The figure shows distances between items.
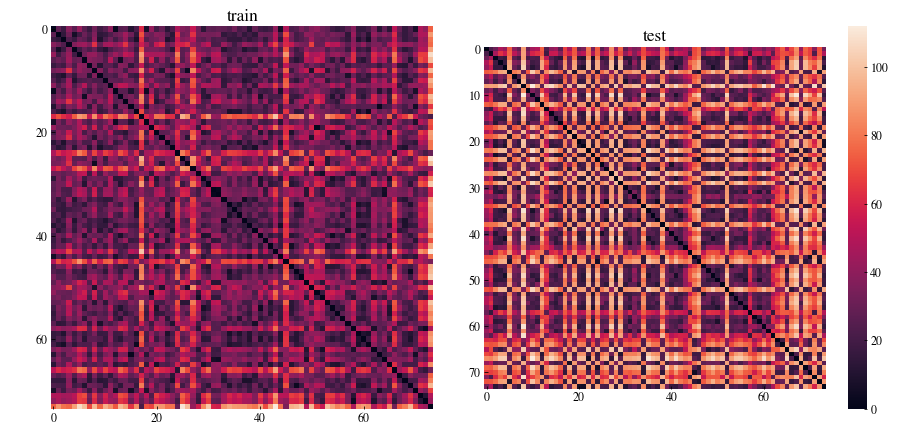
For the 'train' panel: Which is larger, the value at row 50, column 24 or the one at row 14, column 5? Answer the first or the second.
the first
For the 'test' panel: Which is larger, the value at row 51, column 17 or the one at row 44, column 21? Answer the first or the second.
the first
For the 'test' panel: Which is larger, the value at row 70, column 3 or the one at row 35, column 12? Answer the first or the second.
the second
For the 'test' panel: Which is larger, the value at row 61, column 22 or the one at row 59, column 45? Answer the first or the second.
the first
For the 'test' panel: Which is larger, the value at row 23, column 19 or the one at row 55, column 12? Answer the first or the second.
the second
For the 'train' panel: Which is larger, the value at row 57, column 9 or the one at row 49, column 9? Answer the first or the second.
the second
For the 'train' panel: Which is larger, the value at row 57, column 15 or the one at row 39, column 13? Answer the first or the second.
the second
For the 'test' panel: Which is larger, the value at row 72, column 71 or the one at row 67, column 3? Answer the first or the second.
the second
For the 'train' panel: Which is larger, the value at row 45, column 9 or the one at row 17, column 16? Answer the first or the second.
the second
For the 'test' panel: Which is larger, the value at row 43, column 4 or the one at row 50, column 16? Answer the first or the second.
the first
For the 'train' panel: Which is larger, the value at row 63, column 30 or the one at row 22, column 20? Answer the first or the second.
the first
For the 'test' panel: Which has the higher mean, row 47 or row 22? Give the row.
22
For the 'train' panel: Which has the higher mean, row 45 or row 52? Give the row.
45
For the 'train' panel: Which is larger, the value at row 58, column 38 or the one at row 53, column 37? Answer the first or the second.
the first
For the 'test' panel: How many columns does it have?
74
